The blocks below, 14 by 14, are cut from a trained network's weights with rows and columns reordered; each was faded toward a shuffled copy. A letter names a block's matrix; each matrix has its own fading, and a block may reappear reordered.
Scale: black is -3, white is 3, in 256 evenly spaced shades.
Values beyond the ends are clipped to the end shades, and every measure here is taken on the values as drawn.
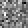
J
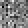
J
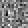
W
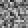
W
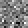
J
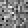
J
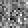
J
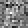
W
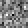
J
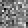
J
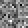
J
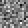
W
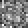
J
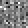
J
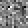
J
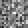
J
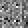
J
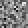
W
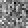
J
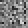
J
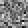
W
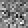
W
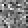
J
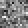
W
